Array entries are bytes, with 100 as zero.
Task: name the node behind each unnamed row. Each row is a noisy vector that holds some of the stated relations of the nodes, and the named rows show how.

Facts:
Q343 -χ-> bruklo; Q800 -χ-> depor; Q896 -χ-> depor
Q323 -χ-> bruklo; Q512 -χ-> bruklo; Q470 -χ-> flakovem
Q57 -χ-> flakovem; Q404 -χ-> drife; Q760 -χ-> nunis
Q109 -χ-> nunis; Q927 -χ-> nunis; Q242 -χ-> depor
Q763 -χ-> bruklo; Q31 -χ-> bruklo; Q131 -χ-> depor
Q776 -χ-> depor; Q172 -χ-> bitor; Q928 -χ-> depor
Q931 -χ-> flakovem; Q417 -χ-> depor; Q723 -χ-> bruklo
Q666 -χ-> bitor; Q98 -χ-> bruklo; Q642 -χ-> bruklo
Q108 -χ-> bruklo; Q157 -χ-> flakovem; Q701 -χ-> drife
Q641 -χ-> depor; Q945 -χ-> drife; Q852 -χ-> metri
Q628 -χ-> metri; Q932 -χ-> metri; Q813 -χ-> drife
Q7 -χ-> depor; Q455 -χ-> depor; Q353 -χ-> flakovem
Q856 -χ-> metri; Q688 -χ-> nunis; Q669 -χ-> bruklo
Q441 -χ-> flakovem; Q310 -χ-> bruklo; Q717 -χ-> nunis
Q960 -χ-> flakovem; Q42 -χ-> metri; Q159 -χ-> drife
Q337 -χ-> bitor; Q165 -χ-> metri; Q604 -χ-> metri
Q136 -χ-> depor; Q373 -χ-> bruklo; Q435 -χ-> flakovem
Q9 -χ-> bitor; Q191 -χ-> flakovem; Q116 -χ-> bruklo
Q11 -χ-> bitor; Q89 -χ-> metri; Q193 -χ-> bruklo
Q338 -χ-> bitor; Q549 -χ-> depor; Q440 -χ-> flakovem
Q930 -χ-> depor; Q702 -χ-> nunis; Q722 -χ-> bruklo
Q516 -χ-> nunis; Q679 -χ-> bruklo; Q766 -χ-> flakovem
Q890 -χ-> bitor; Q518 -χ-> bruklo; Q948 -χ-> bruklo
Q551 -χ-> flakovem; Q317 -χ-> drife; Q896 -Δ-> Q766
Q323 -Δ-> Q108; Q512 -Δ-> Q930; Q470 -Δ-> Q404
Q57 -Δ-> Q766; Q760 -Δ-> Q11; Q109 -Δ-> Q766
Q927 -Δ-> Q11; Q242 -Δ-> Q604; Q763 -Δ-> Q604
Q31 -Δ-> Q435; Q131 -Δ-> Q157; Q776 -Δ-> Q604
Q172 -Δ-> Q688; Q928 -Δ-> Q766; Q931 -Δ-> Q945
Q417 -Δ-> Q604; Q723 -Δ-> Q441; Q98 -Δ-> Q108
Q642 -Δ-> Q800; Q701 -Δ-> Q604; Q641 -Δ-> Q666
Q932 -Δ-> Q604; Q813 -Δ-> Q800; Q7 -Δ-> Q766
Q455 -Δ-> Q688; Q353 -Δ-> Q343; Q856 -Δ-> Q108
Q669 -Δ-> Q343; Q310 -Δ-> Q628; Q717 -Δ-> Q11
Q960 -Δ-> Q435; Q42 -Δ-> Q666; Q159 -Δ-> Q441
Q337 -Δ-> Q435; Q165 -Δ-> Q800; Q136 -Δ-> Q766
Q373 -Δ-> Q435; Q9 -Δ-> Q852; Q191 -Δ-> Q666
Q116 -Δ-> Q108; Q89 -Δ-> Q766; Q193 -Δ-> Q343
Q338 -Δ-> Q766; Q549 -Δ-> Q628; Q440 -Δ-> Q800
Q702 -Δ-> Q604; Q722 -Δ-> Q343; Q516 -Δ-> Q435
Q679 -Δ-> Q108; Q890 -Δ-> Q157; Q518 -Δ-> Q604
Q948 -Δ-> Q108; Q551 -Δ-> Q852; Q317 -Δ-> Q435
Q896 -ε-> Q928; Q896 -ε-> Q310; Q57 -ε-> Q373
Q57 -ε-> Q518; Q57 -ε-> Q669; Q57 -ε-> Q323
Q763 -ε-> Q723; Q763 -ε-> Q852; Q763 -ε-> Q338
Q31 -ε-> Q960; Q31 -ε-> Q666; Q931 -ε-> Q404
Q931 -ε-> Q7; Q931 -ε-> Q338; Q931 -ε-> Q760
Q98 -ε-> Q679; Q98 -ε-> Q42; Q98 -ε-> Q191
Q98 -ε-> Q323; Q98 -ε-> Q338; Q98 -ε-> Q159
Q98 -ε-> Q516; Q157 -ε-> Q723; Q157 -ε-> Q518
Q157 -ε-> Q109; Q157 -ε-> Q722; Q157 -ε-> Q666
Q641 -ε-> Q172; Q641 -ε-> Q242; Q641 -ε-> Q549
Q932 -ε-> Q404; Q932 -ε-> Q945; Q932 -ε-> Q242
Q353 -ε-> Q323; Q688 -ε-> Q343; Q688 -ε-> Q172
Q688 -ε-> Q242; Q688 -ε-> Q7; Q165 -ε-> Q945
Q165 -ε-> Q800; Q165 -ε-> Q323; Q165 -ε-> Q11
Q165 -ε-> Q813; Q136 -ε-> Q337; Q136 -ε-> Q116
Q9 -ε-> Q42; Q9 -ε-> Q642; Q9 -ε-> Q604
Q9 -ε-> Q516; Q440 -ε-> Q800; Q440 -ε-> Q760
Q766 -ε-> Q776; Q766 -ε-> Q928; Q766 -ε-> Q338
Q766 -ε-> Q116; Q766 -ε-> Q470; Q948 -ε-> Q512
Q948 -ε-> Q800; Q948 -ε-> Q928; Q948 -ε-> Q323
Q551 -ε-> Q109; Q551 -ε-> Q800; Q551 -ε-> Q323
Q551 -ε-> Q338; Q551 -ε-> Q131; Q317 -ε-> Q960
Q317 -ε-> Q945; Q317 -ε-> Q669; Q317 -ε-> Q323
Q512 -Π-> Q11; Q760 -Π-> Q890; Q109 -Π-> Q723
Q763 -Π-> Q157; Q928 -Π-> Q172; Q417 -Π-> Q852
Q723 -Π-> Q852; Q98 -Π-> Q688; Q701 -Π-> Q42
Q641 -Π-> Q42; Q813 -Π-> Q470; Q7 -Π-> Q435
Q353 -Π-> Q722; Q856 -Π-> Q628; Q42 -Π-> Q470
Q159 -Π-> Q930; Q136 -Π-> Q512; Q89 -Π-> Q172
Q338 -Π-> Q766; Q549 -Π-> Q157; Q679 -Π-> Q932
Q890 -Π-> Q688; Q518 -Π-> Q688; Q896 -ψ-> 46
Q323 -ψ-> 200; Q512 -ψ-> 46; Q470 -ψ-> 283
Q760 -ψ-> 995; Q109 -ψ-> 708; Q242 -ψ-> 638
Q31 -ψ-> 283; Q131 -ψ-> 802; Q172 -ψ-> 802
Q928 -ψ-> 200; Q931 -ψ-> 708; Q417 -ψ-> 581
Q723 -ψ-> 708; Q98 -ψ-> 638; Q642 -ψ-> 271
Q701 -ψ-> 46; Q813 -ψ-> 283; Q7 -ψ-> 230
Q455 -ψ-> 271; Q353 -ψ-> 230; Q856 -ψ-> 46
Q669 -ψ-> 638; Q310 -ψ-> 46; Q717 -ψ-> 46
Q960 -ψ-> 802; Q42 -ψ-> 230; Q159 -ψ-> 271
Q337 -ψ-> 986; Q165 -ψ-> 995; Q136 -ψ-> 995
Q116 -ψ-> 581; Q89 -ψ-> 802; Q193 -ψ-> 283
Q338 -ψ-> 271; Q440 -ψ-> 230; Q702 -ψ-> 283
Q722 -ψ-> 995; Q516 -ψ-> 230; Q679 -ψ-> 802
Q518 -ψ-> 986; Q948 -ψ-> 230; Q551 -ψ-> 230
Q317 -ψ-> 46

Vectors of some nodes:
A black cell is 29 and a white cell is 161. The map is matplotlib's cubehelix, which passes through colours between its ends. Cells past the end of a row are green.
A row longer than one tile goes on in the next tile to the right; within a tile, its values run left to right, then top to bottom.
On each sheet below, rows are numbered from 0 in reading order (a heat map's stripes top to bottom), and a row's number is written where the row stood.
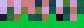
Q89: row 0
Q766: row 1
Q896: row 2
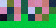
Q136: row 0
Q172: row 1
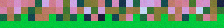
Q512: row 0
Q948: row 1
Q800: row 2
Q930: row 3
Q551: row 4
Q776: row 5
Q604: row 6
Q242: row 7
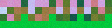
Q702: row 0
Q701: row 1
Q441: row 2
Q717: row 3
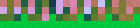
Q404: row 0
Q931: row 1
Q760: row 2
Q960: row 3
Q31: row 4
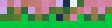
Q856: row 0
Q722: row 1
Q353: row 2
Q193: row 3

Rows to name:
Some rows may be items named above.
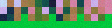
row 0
Q109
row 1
Q688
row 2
Q9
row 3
Q518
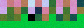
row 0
Q856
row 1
Q928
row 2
Q666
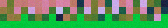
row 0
Q31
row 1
Q722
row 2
Q172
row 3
Q404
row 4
Q760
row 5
Q641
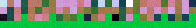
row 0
Q338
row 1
Q763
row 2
Q679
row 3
Q317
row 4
Q57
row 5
Q604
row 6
Q11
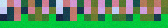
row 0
Q7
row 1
Q157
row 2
Q7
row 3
Q945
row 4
Q435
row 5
Q852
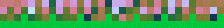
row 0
Q723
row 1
Q470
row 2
Q42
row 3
Q9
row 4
Q417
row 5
Q628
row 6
Q813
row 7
Q343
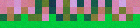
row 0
Q512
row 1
Q931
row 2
Q800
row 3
Q440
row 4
Q518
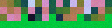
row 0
Q932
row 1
Q136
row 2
Q165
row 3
Q549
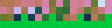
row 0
Q108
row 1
Q159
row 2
Q98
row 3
Q323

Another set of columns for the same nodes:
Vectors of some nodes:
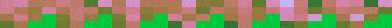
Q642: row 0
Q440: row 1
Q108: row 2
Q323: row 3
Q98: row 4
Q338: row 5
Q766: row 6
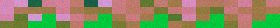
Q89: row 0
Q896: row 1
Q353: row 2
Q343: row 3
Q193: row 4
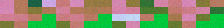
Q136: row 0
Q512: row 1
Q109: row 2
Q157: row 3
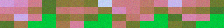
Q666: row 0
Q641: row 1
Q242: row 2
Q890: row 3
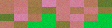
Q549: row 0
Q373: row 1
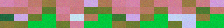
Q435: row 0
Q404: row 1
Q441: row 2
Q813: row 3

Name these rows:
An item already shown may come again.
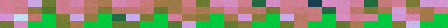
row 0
Q945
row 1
Q930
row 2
Q435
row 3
Q948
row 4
Q766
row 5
Q57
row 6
Q928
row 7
Q701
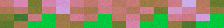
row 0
Q856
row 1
Q776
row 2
Q31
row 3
Q518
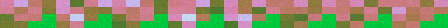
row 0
Q628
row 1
Q702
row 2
Q852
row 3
Q945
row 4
Q159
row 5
Q856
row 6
Q165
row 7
Q763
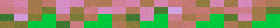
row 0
Q441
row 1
Q42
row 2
Q932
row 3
Q763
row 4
Q343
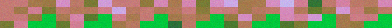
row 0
Q31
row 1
Q470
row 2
Q763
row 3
Q98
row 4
Q9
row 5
Q338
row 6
Q417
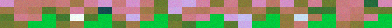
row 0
Q172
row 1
Q688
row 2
Q800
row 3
Q604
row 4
Q317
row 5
Q760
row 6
Q7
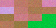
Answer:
Q417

